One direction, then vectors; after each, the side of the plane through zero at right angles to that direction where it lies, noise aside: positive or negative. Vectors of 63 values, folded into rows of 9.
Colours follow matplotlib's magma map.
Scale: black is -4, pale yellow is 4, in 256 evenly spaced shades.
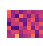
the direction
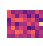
positive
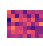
positive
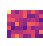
positive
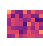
positive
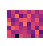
negative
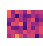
positive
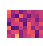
positive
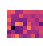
positive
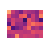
positive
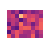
positive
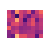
positive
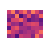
negative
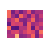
positive
